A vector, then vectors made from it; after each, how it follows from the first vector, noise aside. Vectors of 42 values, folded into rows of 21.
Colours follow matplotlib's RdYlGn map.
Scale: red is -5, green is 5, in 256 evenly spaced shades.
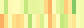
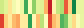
scaled up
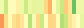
copied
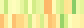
copied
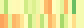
copied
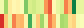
scaled up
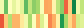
scaled up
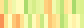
copied
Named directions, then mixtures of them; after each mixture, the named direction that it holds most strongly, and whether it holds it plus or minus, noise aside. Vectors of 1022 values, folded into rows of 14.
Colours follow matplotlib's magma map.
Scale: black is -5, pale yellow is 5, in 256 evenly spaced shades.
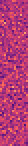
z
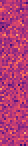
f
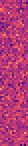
f, plus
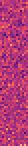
f, minus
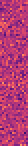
f, minus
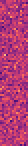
f, plus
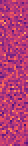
z, plus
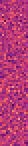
z, plus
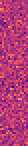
z, minus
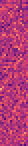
f, plus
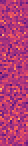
z, plus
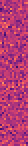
f, minus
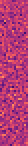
z, minus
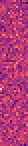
f, plus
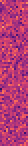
f, minus
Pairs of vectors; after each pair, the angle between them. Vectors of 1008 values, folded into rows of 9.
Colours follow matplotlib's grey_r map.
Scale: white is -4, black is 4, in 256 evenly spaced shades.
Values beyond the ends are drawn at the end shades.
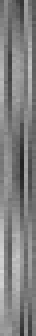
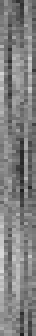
nearly parallel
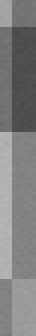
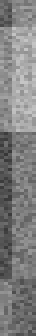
nearly opposite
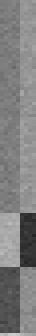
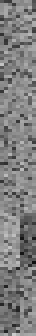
partly aligned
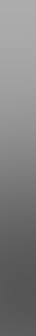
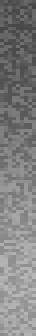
nearly opposite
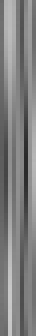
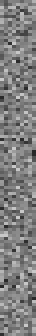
orthogonal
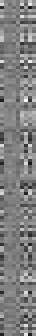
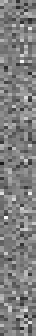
partly aligned
